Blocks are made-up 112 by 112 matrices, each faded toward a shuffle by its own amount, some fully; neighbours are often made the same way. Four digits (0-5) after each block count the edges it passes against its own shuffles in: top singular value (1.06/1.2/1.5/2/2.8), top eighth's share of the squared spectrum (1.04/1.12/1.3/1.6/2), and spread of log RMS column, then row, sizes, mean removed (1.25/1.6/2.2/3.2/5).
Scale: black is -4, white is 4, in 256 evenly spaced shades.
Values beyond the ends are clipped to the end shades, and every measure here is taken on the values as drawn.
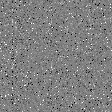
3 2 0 0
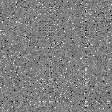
4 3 1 1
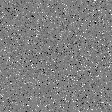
0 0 0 0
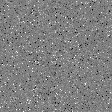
2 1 0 0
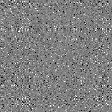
5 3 2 2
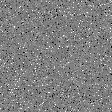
0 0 0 0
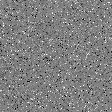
0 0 0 0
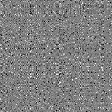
5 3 2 2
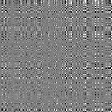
5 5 4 4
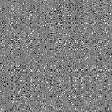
5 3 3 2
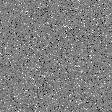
0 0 0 0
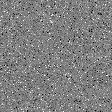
2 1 0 0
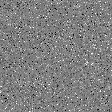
3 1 0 0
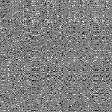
5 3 2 2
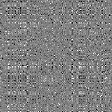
5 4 3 3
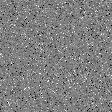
0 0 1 0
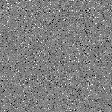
4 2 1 1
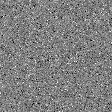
0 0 0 0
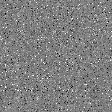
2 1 1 1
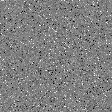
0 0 1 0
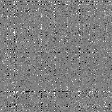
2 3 3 3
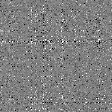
2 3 3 3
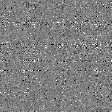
2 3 2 3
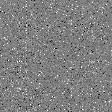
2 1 1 1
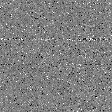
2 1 1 2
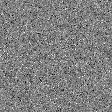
1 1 0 0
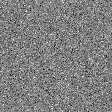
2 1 0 0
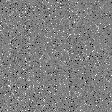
4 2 1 0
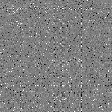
4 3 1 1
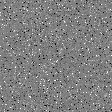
2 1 0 0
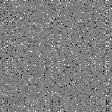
4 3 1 1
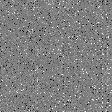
3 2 1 0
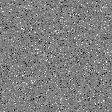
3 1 0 0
